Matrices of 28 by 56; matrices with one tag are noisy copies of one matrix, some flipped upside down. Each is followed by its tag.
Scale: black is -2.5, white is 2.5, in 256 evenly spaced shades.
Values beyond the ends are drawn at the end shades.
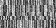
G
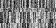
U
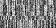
G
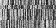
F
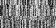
U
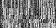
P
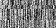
F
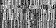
P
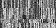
P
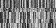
U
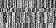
G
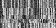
P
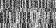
U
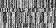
G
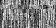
P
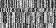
G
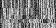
P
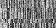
F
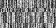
G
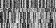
U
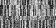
U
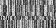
G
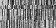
F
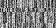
G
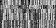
P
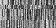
F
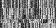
P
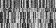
U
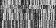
P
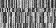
G
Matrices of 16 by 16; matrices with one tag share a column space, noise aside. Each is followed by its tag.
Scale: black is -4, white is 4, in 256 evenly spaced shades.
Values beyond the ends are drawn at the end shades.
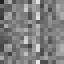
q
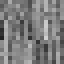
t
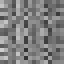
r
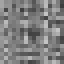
r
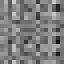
q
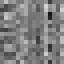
q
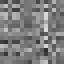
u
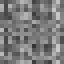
q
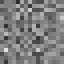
u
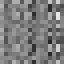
q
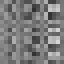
q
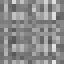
q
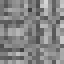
r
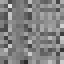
u
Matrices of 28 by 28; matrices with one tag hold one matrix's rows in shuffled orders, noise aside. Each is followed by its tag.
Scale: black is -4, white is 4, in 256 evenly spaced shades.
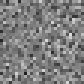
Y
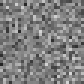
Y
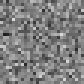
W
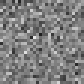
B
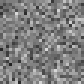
Y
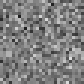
Y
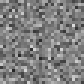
B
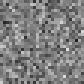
W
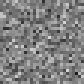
W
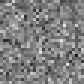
W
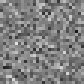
W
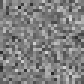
Y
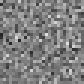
Y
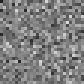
Y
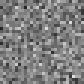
Y
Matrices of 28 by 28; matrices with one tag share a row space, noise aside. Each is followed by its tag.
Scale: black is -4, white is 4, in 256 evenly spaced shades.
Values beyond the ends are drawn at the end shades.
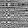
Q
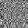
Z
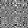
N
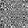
Z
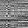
Q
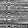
Q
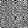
N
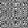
N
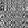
Z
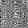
N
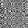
Z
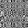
Z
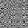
Z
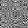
N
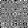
N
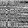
Q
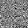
N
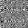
Z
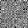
N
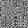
N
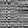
Q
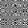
N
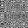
Z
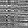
Q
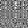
N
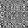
Z
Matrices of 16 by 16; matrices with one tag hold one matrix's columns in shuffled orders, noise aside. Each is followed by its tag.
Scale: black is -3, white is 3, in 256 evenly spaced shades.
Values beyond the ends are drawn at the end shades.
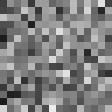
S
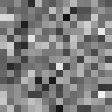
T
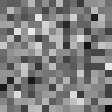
T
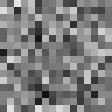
S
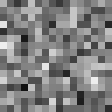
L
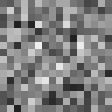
L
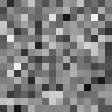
T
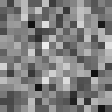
L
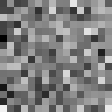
S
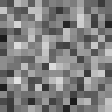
L
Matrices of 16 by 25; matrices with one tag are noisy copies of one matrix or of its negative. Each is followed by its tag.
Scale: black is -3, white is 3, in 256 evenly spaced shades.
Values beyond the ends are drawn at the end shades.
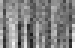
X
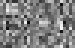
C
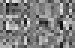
C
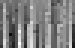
X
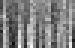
X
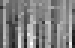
X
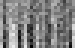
X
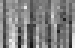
X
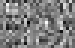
C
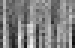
X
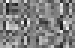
C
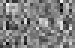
C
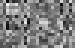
C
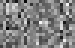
C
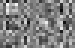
C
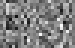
C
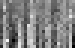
X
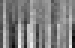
X
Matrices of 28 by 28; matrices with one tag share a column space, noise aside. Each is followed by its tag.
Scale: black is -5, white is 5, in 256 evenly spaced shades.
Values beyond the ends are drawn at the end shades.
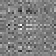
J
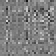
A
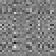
J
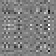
J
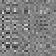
J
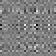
J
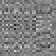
J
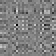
J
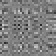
J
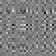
J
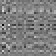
J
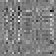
A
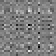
J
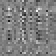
A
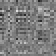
A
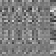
A
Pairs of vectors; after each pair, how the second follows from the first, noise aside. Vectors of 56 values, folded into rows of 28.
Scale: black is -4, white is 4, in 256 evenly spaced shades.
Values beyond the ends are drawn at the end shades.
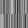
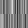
copied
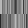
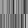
shuffled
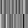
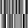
scaled up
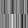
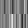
copied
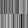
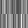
sign-scrambled
